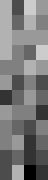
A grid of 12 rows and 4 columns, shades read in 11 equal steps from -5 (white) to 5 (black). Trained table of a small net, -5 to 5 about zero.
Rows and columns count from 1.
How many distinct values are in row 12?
4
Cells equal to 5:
1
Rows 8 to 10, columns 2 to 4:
0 0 3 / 1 2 0 / -1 3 1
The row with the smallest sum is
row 3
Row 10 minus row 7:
-3 -2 4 0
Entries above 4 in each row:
0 0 0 0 0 0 0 0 0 0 0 1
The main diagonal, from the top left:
-2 1 -1 -3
